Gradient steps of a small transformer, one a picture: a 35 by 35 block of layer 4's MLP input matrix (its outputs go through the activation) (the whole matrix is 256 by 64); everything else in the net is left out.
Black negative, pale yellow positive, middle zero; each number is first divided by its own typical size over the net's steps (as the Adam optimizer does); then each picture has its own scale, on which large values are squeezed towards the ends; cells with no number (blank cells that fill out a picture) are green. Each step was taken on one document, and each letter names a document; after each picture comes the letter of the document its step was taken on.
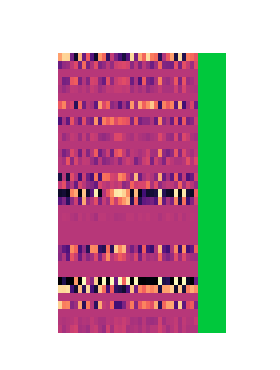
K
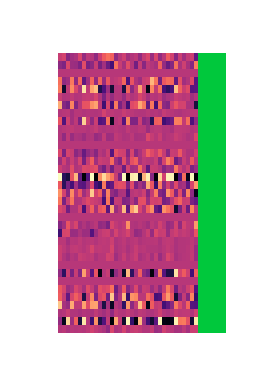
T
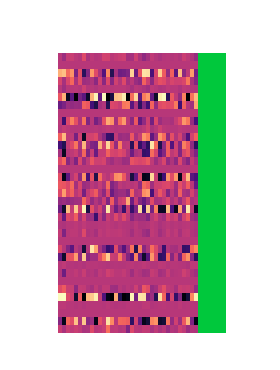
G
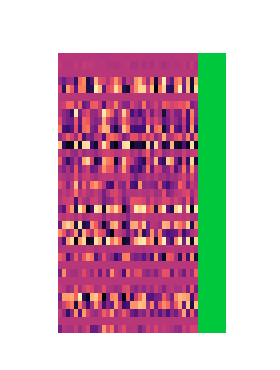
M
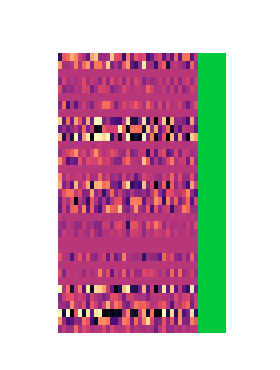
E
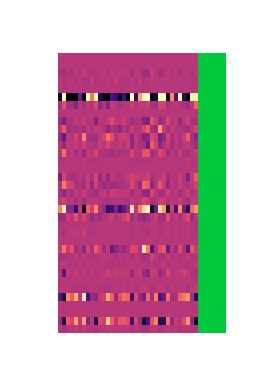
G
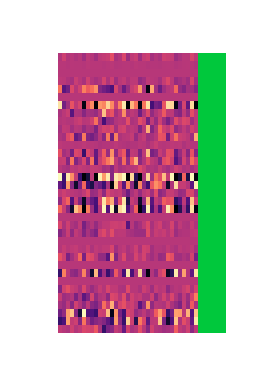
T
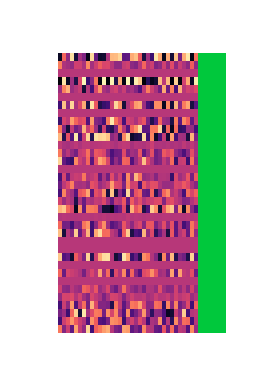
E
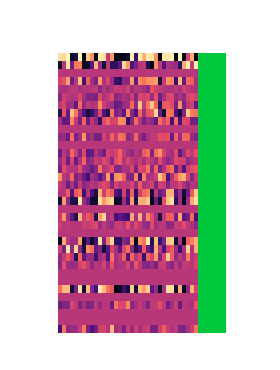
K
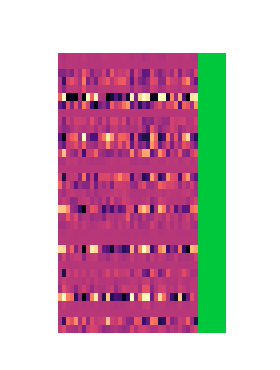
G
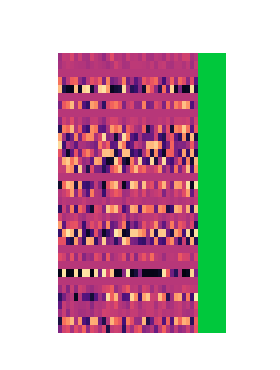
M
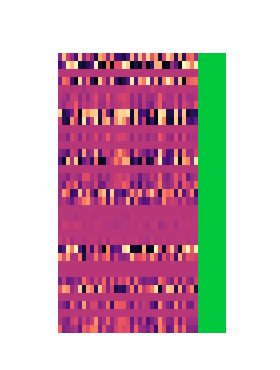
K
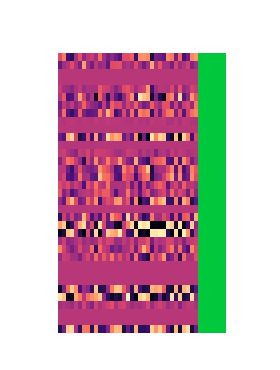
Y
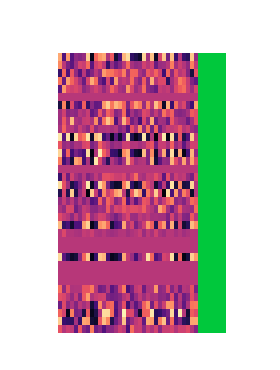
E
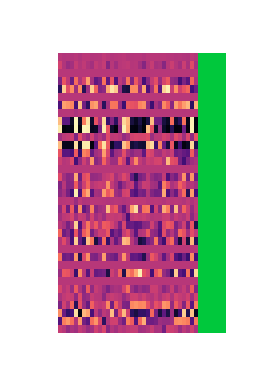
M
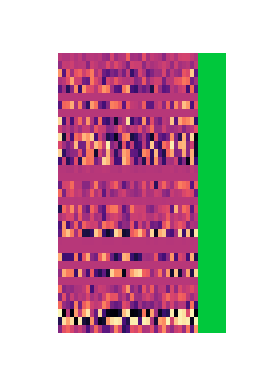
M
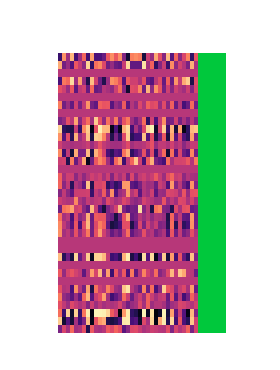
E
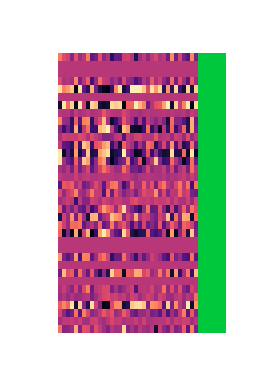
M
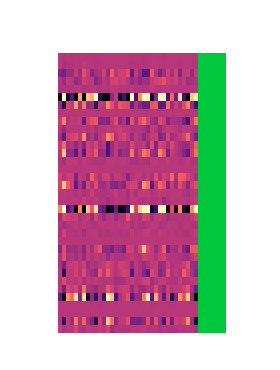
G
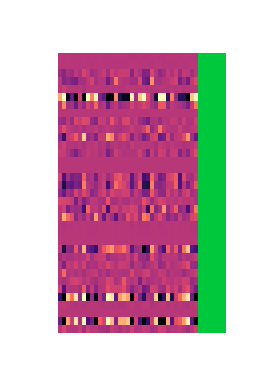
G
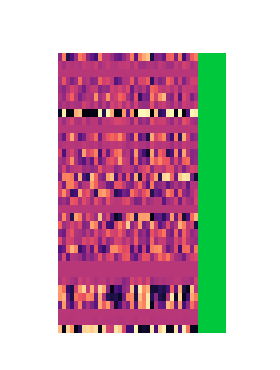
Y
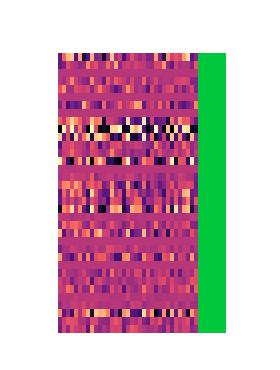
E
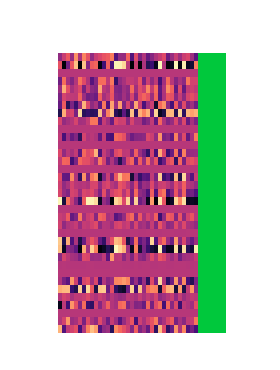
K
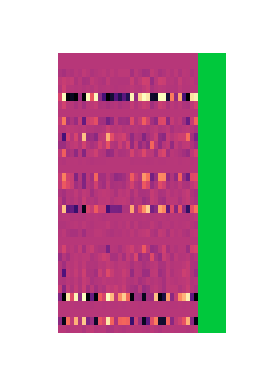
G
